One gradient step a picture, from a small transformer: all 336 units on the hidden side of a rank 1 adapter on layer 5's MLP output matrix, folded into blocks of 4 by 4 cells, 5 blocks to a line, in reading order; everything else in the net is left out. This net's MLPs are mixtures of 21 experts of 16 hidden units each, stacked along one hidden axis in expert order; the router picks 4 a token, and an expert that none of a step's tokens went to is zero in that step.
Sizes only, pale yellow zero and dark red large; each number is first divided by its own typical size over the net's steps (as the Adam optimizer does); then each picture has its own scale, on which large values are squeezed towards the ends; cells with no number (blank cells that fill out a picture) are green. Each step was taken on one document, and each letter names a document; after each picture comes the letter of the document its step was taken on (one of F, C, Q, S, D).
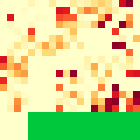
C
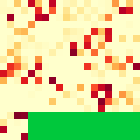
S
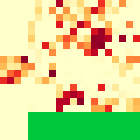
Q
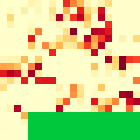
Q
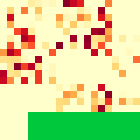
Q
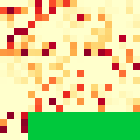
S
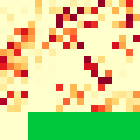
C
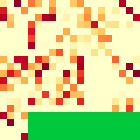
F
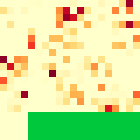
C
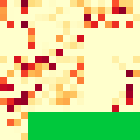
F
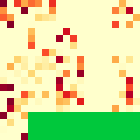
F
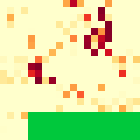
Q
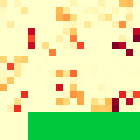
C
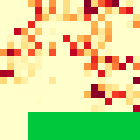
S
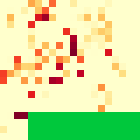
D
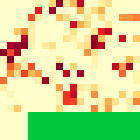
Q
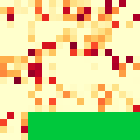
S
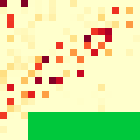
D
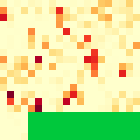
C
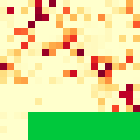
S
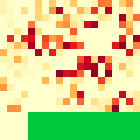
C
